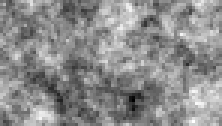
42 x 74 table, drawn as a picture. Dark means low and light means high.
The texture is blotchy. The bottom middle is the ninth with the lowest average. Neither half mirrors the other. The histogram is bell-shaped. No single row or column stands out from its neighbours.
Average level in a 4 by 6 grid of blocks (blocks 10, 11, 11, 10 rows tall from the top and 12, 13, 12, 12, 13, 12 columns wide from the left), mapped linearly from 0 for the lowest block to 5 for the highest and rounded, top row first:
2 2 2 4 2 3 | 2 3 3 3 2 3 | 2 1 1 2 3 3 | 3 2 1 0 2 5
